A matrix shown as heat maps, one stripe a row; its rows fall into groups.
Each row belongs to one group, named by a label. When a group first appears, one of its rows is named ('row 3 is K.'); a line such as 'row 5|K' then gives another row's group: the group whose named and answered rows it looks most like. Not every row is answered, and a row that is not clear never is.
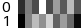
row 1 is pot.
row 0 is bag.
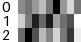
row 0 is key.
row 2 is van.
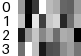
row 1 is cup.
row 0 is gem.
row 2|pot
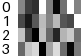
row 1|van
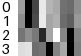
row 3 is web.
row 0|gem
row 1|gem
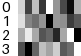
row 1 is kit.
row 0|cup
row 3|van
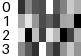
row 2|cup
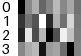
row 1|bag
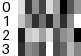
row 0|cup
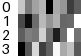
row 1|van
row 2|key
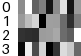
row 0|web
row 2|van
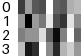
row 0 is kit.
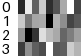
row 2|gem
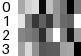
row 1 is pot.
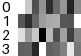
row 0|web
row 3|bag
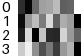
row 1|pot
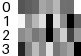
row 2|web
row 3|pot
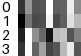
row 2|web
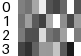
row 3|van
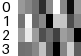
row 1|web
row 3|key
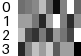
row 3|pot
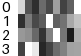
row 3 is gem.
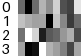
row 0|van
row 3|gem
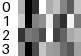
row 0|gem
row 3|gem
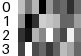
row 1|gem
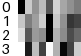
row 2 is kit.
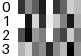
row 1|cup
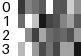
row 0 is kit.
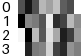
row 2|cup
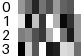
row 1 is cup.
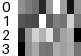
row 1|bag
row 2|pot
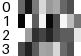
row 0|van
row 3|van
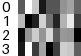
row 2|pot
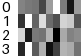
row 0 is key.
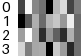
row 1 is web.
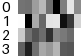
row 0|key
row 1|cup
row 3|van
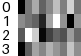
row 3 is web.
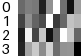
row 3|pot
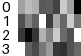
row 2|van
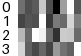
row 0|key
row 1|bag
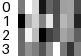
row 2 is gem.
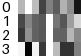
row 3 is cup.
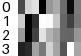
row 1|gem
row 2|gem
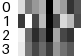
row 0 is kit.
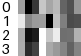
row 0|gem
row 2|gem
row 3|gem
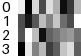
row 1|van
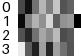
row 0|van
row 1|pot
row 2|van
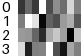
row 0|bag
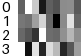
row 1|key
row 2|bag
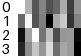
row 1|web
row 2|pot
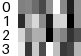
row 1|web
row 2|kit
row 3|cup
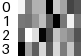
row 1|key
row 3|bag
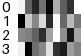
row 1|bag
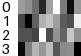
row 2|bag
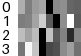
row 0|kit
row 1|key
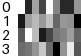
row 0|cup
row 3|key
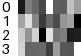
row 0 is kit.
